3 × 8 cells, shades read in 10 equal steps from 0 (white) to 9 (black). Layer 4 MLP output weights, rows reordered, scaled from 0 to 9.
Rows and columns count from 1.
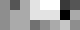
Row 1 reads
4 6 3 1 0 0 7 6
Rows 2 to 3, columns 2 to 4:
3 3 1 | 3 3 5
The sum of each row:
27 25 28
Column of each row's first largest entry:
7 7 4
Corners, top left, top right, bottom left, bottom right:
4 6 4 4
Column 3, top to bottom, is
3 3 3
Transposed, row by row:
4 4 4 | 6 3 3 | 3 3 3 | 1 1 5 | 0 1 4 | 0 1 3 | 7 9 2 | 6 3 4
